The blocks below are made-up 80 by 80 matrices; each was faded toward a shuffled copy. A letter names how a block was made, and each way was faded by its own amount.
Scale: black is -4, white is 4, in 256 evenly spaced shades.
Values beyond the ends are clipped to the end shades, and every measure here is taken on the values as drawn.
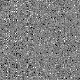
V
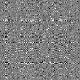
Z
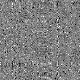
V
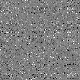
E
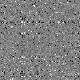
E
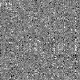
V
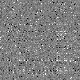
E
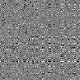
Z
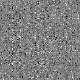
V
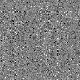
V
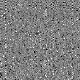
V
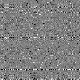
Z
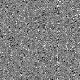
V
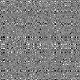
Z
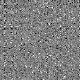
V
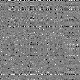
Z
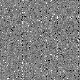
V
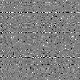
Z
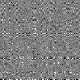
Z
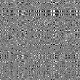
Z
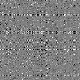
Z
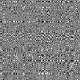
Z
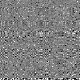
Z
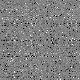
E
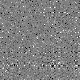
E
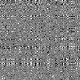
Z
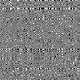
Z
